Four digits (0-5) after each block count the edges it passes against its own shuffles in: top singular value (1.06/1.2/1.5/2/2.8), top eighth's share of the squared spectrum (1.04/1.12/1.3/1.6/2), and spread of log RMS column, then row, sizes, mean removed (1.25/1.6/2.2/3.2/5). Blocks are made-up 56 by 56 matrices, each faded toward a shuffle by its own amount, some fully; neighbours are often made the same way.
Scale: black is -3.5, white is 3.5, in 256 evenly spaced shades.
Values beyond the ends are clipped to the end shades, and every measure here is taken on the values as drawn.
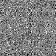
3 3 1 1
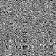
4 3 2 2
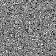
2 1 0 0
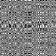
5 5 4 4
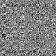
4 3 2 2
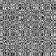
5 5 3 3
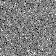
0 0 0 0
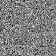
3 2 1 0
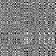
5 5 3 3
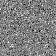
2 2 0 0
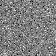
2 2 0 0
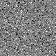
2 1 0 0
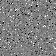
2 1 0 0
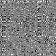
4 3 2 2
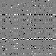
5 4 2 2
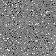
3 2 1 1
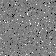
0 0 0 0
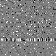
4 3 1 2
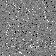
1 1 0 0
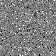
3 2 0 0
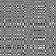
5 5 4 4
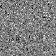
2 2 0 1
